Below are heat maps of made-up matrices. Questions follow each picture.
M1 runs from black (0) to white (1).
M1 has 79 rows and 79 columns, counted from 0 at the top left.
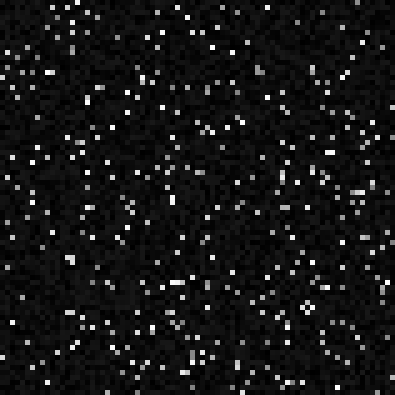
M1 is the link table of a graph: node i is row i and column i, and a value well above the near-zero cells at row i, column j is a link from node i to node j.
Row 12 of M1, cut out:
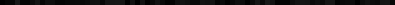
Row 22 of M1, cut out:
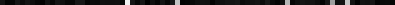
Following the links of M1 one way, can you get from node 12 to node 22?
no
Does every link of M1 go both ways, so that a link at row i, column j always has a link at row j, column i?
yes
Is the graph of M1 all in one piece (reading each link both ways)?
no
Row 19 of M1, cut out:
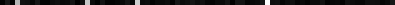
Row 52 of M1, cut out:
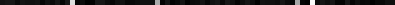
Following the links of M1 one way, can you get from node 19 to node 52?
yes
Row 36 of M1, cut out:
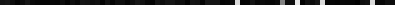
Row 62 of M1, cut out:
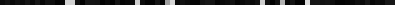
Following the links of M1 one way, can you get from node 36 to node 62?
yes
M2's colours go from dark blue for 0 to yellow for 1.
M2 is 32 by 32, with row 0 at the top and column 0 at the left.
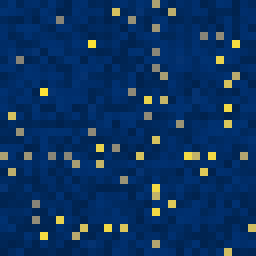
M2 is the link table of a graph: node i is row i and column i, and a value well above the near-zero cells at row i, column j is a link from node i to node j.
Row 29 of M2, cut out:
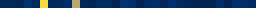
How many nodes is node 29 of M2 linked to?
2
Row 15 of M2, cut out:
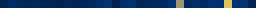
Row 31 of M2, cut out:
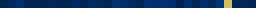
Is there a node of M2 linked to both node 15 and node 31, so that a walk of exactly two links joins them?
yes
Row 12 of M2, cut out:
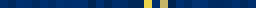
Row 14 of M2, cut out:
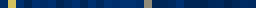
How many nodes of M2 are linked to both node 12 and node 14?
1
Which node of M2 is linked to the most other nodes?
node 19
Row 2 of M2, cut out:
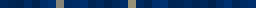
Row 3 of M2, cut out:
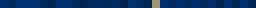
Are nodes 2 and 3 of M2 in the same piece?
no
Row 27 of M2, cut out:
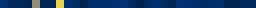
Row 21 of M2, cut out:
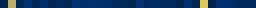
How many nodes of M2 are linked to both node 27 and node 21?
0
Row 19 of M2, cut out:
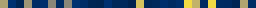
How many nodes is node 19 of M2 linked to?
9
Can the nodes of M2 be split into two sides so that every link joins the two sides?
yes
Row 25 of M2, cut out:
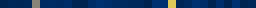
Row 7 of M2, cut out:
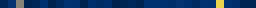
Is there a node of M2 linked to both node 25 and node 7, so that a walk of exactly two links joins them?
no
